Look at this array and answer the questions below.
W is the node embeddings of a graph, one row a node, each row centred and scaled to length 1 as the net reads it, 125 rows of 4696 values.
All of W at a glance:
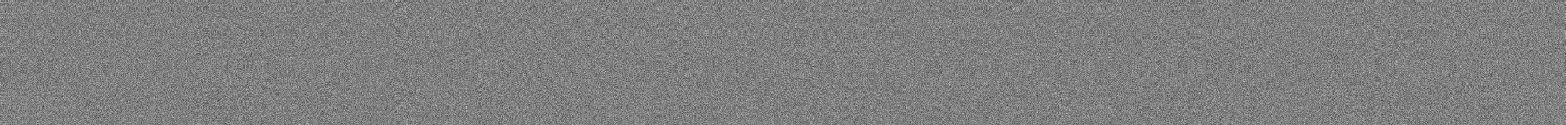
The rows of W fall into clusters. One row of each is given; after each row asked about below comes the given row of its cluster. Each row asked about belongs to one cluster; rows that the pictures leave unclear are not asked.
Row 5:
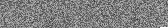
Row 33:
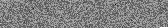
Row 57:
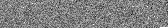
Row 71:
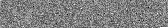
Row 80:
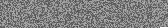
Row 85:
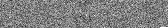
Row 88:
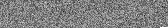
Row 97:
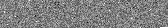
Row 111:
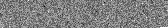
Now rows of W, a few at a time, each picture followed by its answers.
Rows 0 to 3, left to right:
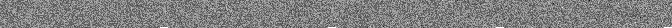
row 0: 71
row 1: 71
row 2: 33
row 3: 57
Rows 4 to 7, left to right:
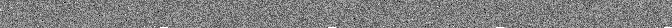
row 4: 88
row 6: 33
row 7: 85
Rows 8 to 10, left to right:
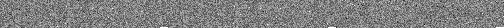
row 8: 85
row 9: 85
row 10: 57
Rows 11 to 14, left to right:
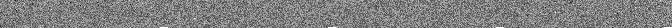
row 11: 57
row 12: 97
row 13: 33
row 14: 71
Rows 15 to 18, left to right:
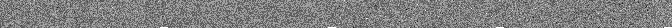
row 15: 85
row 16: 57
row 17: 33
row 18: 80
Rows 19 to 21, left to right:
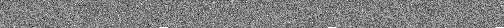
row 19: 111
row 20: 88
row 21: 111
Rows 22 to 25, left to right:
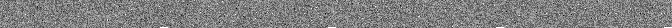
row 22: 88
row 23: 71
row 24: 97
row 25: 71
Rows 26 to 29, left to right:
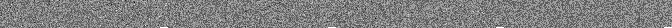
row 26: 80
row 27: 80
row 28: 85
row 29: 5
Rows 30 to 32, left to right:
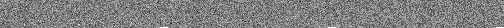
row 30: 33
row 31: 33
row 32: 111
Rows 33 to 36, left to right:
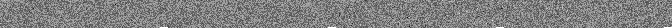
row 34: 57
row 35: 33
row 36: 88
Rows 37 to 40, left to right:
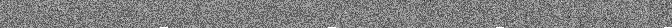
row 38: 57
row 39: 111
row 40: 85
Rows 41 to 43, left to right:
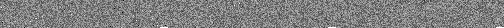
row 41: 5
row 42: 5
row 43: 85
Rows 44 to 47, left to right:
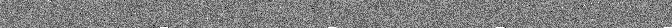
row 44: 71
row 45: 85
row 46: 33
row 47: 57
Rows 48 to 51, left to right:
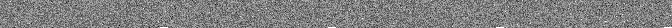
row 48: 71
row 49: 80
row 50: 97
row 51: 111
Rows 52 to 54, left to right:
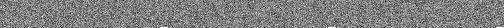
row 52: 5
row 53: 85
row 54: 85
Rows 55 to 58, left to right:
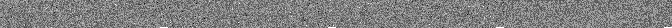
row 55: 33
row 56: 5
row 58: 88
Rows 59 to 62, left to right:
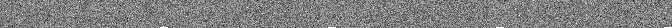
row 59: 85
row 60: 80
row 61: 80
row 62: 97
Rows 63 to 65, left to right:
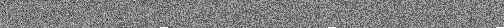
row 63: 88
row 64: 80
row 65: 5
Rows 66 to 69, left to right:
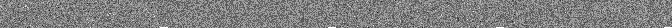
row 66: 57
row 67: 5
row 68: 80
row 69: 85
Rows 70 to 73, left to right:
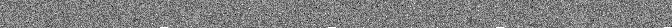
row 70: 5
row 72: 5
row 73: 111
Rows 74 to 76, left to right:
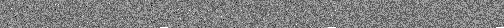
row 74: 97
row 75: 111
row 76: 97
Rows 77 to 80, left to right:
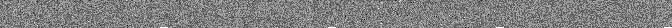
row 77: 80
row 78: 85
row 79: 88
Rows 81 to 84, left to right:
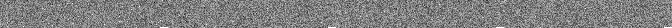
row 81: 88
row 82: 71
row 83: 111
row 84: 71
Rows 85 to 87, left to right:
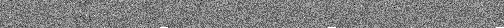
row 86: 57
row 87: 57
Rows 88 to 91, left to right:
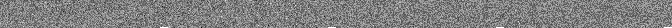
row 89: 111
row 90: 80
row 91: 57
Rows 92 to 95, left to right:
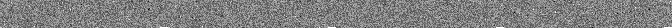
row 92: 33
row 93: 33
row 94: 80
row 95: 71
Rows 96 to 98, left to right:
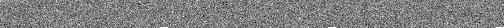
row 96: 33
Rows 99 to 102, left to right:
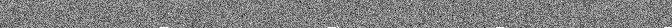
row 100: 33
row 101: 111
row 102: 85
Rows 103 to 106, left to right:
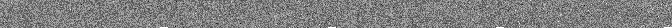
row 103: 33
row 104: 88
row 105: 85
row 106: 57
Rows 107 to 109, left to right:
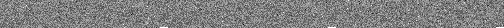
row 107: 57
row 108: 57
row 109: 97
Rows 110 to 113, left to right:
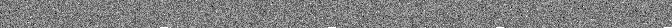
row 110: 5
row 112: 85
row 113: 57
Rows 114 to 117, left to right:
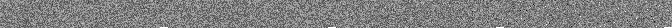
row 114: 33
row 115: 97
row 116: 97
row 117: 5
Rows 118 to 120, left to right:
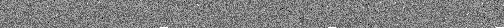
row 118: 57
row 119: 5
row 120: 57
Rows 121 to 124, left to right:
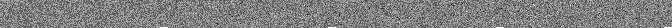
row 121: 33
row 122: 88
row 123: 33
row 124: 5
